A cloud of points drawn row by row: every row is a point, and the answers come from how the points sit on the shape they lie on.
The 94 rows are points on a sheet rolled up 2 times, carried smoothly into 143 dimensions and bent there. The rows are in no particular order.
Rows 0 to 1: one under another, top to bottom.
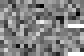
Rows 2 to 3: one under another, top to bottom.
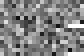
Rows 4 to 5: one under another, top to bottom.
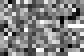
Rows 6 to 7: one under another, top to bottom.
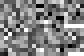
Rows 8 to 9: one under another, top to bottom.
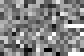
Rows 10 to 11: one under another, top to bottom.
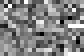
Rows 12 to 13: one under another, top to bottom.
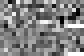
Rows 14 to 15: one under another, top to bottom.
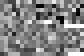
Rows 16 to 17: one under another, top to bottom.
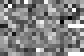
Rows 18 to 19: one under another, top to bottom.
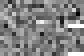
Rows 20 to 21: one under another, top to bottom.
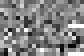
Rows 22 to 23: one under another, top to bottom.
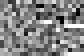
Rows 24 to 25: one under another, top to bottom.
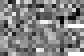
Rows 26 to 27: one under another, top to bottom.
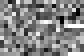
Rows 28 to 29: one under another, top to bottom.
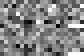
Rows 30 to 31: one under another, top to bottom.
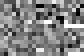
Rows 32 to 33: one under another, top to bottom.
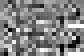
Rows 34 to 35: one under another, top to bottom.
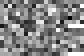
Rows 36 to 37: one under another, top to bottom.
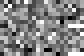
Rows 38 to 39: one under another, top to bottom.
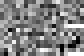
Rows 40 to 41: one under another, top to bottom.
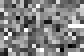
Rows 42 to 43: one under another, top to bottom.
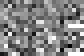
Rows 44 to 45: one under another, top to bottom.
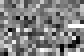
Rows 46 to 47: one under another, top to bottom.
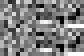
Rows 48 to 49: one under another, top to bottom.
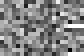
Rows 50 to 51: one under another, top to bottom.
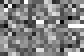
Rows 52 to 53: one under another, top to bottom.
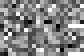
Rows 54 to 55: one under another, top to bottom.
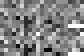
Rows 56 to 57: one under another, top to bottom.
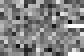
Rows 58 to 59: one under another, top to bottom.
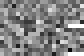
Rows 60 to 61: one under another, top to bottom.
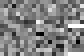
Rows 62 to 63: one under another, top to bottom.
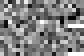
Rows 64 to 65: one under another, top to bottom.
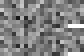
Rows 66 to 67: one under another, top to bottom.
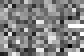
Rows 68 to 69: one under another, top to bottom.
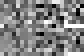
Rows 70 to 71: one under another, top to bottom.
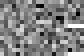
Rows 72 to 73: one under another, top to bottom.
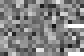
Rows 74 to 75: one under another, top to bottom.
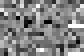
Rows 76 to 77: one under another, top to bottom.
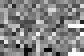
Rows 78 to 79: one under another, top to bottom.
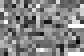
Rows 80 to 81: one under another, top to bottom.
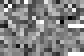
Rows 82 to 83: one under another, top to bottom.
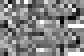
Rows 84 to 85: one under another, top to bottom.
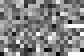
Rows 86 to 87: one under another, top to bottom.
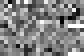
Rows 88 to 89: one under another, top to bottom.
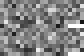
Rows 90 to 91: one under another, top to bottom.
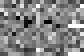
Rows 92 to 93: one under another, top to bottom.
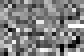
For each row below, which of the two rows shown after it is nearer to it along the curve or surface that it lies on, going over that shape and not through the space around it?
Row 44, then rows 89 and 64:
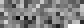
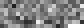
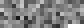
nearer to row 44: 64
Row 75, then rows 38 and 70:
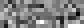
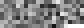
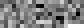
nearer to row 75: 70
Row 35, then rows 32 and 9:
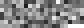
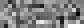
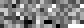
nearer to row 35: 9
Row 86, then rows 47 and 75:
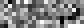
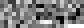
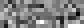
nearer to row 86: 47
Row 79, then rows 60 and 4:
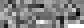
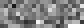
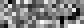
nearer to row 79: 60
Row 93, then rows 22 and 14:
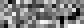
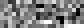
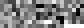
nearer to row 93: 22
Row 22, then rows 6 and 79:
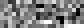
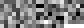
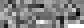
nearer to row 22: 6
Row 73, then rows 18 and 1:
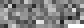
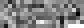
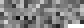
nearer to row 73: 18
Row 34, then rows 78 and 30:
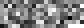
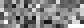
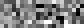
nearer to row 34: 78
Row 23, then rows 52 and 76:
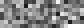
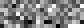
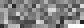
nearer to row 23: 52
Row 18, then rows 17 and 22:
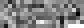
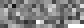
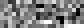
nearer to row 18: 17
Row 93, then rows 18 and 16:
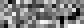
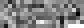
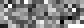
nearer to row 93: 16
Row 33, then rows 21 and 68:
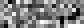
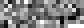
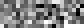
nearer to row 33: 21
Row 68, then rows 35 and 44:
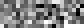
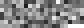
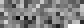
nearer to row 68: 35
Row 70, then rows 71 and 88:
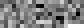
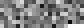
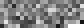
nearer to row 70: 71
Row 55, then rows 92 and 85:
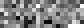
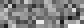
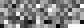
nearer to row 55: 85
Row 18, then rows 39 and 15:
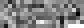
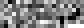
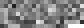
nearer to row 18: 15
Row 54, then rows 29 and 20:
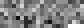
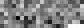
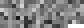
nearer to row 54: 20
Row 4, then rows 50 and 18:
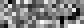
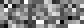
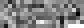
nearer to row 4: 50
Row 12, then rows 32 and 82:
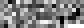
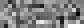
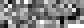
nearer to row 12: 82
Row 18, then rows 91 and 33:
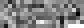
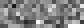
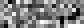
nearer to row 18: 91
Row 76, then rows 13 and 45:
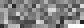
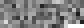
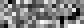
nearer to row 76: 13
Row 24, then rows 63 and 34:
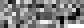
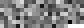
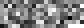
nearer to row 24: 34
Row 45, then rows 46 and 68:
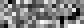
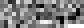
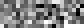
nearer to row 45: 46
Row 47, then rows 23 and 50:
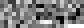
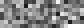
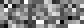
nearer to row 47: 50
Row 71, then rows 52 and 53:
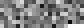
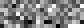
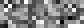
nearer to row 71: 52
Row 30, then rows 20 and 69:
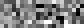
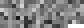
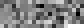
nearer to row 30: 69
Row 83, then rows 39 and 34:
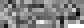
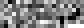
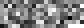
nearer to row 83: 34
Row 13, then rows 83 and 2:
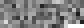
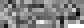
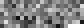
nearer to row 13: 2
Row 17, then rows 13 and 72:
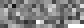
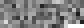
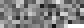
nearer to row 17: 13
